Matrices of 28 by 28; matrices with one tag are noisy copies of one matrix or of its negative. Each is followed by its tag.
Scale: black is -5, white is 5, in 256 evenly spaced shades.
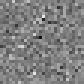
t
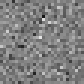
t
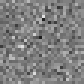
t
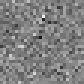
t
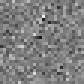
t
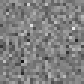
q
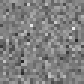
q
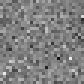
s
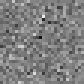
t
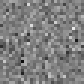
q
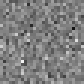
q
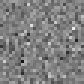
q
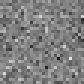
s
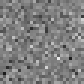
s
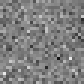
s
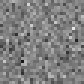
q
